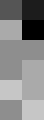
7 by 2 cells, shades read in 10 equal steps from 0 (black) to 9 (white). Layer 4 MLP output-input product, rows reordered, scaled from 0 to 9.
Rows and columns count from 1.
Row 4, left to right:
5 6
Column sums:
40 34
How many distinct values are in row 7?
1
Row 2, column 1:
6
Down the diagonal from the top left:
3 0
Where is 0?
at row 2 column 2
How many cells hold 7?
2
